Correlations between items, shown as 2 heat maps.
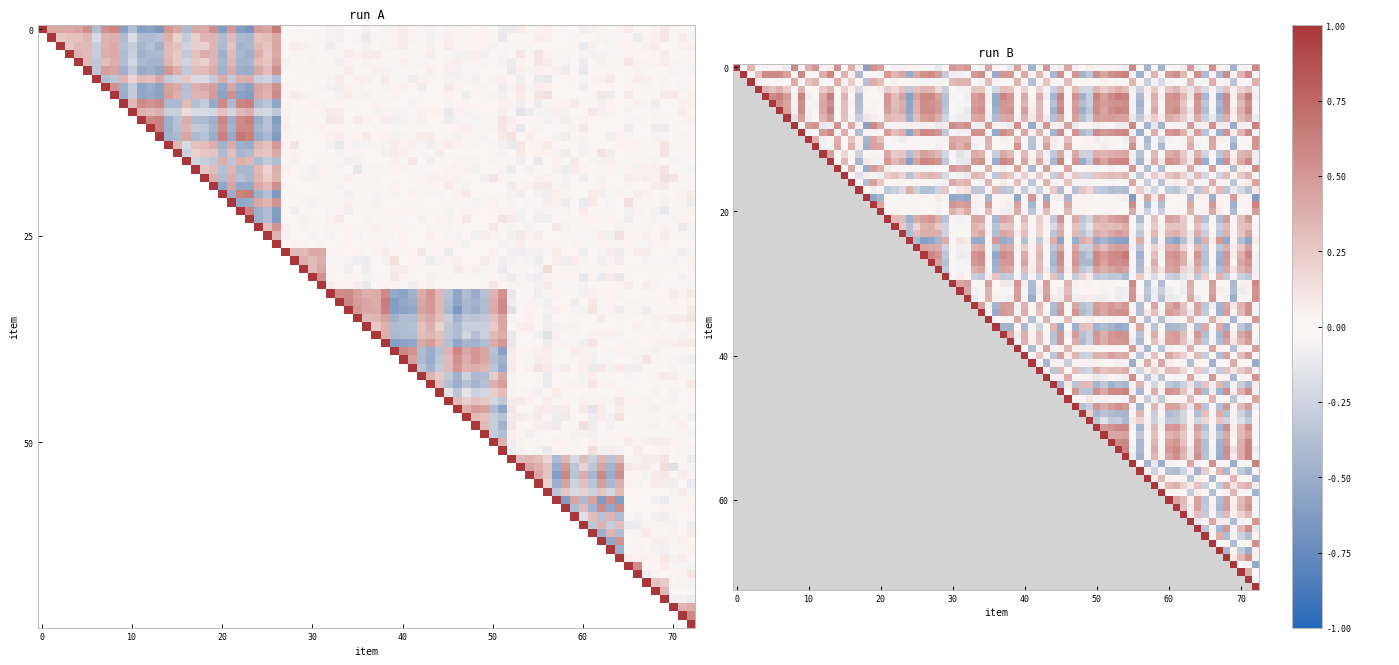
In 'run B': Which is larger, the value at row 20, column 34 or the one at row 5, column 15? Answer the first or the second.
the second
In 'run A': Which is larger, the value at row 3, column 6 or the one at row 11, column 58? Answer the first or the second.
the second
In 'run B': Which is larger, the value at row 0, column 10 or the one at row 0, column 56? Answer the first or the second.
the first
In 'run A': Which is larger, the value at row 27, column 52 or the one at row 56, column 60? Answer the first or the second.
the second
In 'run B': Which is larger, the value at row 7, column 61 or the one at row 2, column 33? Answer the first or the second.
the first
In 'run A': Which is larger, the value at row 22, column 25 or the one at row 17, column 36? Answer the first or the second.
the second
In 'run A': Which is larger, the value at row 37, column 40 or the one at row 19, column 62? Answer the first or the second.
the second
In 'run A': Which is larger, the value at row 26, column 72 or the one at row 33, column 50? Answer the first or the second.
the second
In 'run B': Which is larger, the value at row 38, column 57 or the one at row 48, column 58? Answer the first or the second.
the first
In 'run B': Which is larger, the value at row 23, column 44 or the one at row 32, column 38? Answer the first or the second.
the second
